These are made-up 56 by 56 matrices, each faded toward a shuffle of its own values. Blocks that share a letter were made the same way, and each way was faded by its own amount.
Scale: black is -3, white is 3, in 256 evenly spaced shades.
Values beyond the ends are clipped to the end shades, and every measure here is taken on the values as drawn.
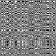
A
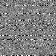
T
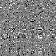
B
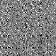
B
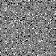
B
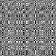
A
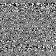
T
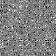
B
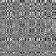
A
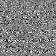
T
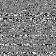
T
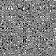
B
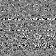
T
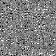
B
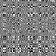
A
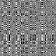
A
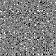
B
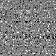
B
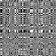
A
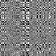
A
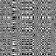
A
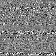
T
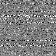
T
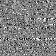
T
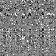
B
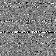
T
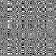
A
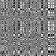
A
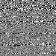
T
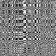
A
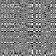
A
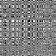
A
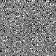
B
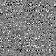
B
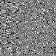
B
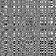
A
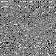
B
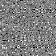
B
